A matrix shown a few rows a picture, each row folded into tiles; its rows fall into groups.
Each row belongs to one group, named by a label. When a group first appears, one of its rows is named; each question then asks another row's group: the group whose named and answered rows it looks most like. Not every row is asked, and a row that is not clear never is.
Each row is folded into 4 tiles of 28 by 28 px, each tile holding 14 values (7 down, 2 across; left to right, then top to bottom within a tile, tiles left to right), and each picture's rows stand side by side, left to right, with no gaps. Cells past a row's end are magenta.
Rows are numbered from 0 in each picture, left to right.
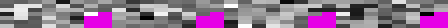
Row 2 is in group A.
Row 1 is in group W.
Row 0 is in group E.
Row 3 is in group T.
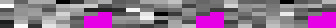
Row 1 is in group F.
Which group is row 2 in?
A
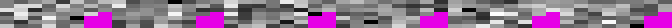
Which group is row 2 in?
T
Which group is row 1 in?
A
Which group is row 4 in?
W
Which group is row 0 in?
E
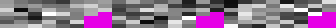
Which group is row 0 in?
W
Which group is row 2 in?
E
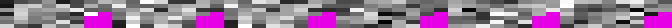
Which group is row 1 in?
A
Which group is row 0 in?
E
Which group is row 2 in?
A
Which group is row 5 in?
T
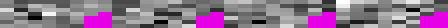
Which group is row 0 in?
W
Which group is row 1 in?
F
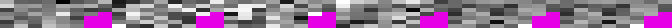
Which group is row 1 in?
E
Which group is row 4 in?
F
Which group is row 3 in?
T
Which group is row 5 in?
F
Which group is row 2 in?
E
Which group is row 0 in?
A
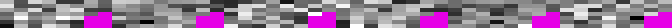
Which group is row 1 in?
T
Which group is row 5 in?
E
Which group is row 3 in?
A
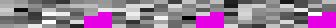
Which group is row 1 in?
E
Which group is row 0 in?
W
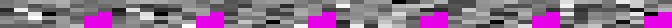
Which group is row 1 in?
F
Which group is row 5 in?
T
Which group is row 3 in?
A
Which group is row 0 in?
F
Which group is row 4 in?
F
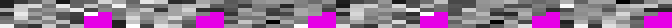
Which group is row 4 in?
F
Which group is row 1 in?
A
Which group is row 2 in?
F
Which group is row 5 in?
A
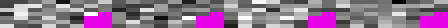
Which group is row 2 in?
A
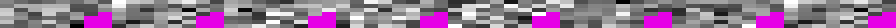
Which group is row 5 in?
A
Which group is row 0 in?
W
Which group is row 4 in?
E
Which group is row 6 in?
F
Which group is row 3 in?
A
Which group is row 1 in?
T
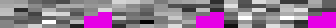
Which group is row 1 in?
T
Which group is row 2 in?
A
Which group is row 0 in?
W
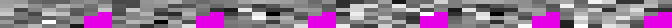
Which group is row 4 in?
F
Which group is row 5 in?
A
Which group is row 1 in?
F
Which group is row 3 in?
E
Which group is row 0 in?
W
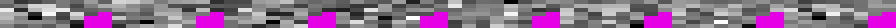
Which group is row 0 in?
W
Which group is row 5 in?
W
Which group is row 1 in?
T
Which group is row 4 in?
A
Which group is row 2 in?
F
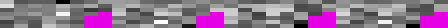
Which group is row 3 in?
W
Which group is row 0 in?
A
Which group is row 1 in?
W
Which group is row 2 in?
W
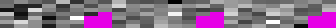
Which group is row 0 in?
T
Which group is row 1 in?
A
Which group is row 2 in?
W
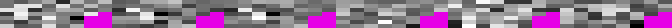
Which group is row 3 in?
W
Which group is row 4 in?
A
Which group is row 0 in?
E
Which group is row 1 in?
F
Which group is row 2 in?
F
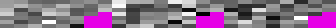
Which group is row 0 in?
W
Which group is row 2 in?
T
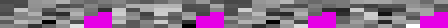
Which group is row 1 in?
W
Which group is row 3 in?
F
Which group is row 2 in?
F
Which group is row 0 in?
F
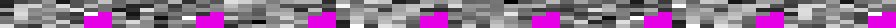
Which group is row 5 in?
T
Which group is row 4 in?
A
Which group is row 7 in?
E
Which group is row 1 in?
T
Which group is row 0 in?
E
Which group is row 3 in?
A
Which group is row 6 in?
A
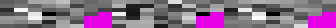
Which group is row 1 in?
T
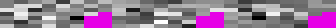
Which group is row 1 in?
W
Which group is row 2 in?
W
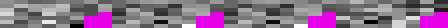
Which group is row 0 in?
W
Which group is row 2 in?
F
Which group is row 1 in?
F
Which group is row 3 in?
T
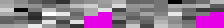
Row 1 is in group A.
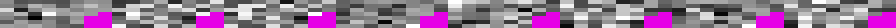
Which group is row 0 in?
W
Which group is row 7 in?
A
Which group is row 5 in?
A
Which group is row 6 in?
F
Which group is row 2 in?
E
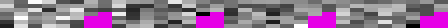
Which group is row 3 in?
W
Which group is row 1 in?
T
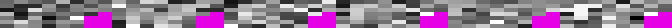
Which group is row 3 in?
E
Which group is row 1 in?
A
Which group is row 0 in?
T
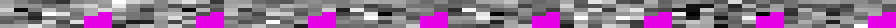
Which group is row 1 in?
T
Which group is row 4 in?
F
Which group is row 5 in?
A
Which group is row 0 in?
W
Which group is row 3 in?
F
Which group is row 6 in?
T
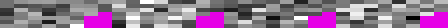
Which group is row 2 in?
T
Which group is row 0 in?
F
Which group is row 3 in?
E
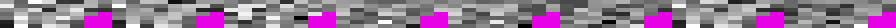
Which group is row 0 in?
A
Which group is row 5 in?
F
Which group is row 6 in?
A
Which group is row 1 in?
A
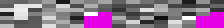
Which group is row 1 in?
T
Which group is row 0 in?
E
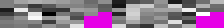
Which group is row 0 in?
F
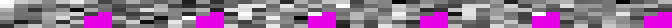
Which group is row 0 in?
T
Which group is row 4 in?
E
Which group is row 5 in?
A
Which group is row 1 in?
T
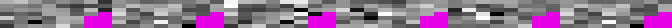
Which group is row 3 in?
W
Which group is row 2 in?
T
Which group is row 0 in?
T
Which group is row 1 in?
W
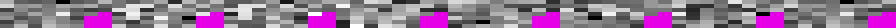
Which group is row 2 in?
E
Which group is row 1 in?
E
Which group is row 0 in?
A
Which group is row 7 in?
A
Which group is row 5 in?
W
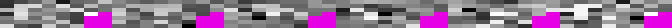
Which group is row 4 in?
W
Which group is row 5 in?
E
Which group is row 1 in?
W
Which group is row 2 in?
W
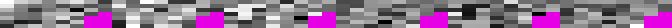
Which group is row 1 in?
A
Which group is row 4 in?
T
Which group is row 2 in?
E
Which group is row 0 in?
T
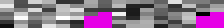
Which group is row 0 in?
A
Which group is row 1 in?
T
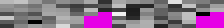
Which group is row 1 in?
T
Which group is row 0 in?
T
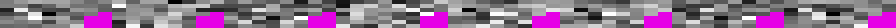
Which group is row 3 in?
E
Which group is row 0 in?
F
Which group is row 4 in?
W
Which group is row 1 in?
A
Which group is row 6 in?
T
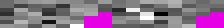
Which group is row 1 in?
F
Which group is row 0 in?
F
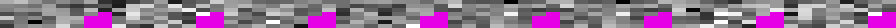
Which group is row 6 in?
W
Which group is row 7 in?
E
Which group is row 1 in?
E
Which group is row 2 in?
W
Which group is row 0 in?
T
